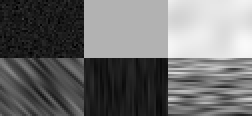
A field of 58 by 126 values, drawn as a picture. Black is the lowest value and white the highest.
The table splits into 2 rows of 3 panels. Panel 1,1: very low, fine-grained, faint in contrast. Panel 1,2: high, flat. Panel 1,3: very high, smooth, faint in contrast. Panel 2,1: low, slanting down to the right. Panel 2,2: very low, streaked downward, faint in contrast. Panel 2,3: middling, streaked across, strong in contrast.
